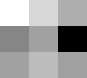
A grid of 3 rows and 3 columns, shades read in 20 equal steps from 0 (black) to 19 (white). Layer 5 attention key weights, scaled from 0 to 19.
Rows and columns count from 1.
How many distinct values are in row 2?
3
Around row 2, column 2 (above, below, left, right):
16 14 10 0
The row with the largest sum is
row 1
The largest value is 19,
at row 1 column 1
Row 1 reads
19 16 13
